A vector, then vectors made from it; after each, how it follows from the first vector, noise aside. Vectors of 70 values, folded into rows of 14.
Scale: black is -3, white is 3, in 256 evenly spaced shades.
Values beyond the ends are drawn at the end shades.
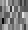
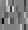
partly zeroed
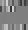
partly zeroed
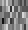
copied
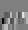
partly zeroed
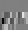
partly zeroed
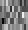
copied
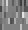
partly zeroed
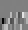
partly zeroed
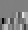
partly zeroed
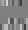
partly zeroed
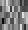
copied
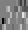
partly zeroed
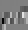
partly zeroed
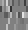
partly zeroed
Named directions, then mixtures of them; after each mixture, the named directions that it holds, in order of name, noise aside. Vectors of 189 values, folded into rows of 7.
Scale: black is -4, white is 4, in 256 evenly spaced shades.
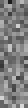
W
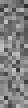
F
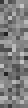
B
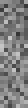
F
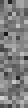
B, W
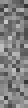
F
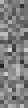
B, W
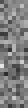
B, W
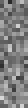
W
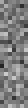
B, W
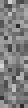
W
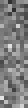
F, W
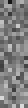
W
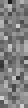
W
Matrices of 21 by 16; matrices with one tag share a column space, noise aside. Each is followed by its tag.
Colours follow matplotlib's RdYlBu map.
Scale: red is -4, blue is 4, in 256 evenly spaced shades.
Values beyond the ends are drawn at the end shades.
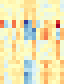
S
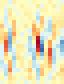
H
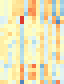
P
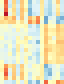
P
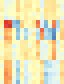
S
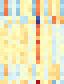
P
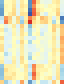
P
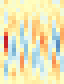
H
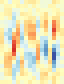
H
